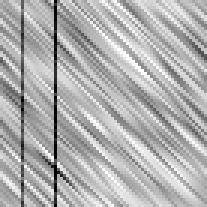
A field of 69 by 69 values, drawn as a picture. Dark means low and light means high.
Most values sit high, with a long tail of low ones. Columns 8 and 19 differ from the columns beside them. Overall the values sit about 70% of the way up the scale.
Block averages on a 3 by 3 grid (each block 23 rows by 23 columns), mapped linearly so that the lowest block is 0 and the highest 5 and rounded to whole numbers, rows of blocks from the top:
0 4 4 / 0 4 2 / 0 5 5
